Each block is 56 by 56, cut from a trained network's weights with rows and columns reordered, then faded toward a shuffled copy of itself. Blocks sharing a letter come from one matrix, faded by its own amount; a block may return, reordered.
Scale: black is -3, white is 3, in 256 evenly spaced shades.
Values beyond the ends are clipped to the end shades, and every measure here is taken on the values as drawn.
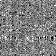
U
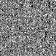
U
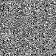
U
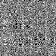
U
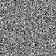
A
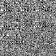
U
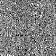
U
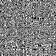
U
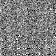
U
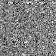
U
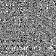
A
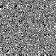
A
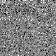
A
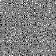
A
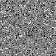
A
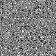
A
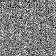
U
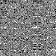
A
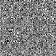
U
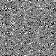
A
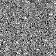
U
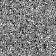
U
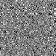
A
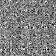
U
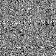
U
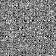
U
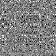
A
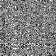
U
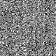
U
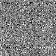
U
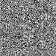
U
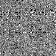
U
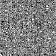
U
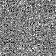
U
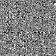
U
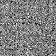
U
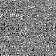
A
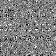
A
